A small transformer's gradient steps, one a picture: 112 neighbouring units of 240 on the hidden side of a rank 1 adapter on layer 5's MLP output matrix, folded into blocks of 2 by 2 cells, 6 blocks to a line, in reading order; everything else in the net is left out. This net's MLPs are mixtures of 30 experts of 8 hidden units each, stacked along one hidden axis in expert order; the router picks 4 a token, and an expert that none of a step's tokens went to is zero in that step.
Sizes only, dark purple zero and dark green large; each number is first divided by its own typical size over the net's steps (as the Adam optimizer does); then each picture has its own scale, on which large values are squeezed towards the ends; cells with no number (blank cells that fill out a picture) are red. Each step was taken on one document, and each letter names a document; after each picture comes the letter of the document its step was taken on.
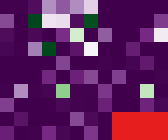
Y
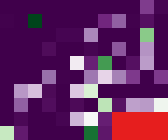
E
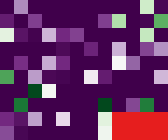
E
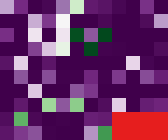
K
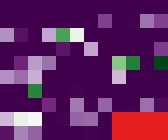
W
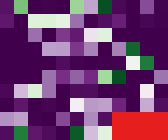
K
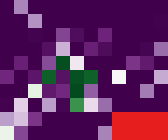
K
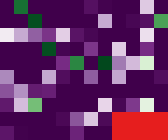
E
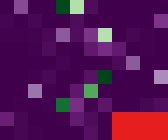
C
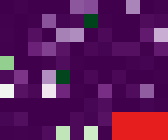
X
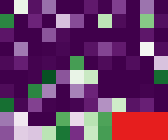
C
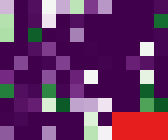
K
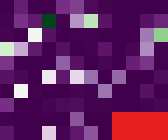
Y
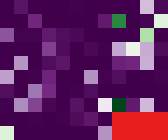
E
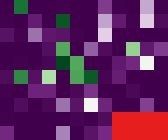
C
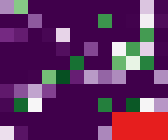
E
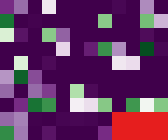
W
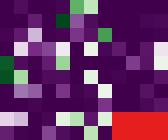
X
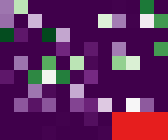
W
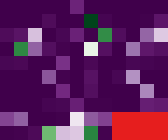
X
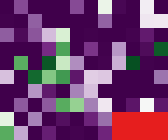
W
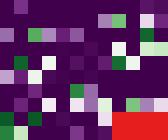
W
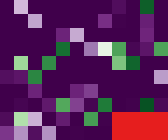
W
